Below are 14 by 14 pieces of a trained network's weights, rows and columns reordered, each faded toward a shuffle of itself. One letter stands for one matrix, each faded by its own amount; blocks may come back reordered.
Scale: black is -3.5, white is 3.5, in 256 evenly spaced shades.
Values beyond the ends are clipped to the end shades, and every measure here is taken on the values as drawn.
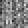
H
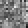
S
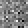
H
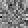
S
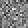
S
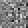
H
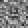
S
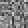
S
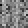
H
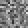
S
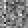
S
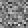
S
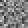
S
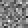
S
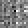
H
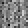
H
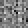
H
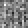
H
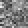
S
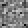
H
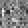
H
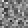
S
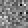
H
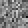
S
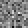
S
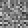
S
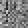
S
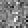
H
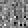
H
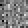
H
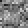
S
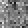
H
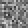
S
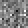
H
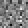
S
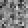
H
